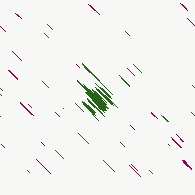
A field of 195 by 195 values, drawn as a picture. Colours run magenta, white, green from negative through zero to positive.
Seam: none. Mirror symmetry: none. Ninth with the highest average: centre. Roughest part: centre. Slope: none. Bumps: one, in the centre.
